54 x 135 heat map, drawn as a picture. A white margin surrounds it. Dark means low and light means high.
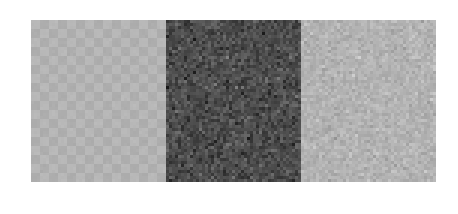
It is made of 1 by 3 panels. Panel 1,1: high, checkered, faint in contrast. Panel 1,2: low, fine-grained. Panel 1,3: high, fine-grained, faint in contrast.
